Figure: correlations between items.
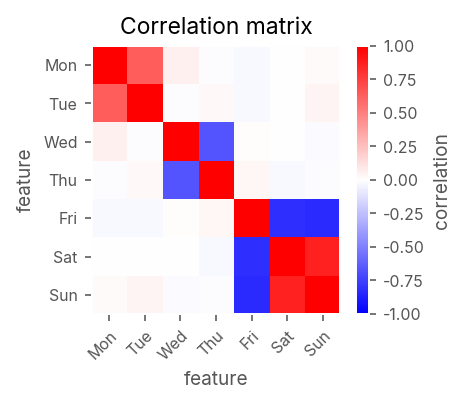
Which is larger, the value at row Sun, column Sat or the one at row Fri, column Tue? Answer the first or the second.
the first
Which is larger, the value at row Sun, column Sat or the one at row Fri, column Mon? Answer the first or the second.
the first
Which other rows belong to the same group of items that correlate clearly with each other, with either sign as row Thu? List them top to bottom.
Wed
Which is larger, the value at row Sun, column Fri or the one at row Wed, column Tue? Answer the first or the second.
the second
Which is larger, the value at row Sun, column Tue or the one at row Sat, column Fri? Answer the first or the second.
the first
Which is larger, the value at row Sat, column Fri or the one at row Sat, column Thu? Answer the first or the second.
the second
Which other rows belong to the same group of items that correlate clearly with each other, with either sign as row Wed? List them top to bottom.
Thu
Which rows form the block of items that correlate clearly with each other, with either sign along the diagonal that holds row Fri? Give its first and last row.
Fri to Sun
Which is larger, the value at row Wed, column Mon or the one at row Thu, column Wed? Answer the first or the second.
the first
